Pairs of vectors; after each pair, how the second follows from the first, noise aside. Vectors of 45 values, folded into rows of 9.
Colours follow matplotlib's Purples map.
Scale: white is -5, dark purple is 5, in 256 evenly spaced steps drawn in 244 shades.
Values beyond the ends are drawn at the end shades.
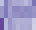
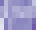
negated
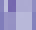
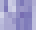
negated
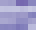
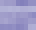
shrunk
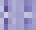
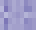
shrunk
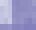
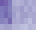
negated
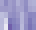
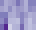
negated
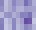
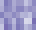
negated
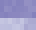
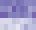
scaled up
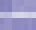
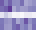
scaled up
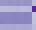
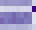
scaled up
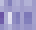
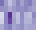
negated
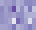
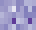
negated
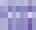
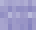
shrunk
